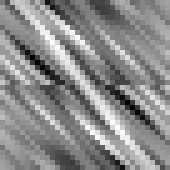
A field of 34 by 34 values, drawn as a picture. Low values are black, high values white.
Histogram: bell-shaped. Grain: diagonal, down to the right. Seam: none. Symmetry: a half turn.
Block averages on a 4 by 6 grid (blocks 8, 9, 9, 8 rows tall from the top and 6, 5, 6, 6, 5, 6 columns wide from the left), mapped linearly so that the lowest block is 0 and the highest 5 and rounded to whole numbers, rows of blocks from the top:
3 5 2 0 2 3 | 3 1 4 1 2 3 | 3 2 1 4 1 3 | 3 2 0 2 5 3
